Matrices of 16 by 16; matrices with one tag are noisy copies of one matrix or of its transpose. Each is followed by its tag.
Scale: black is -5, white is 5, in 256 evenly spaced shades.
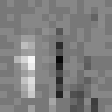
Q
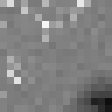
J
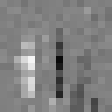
Q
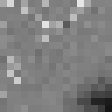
J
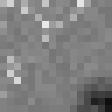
J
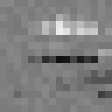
Q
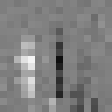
Q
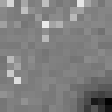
J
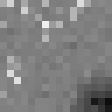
J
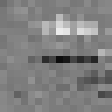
Q
